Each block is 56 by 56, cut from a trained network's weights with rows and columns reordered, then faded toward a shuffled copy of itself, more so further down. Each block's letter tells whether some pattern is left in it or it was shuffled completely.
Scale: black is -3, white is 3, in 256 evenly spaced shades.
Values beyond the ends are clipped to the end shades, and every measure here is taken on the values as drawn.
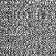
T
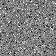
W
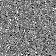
W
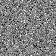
W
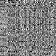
T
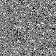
W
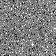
W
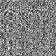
T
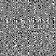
T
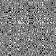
T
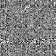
T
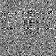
T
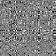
T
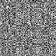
T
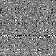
T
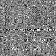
T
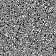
W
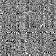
T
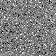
W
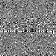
T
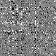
T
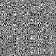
T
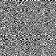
T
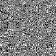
T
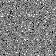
W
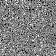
W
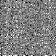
T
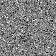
W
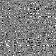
T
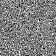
W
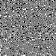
T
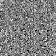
T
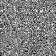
T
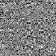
T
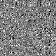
T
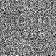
T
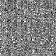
T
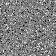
W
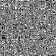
T
